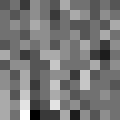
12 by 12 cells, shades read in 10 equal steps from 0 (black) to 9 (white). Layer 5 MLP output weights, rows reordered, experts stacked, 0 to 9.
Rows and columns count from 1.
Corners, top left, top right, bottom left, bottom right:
3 3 6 4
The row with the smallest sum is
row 1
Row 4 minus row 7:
1 -1 -2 2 2 -3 0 1 -1 -2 3 -1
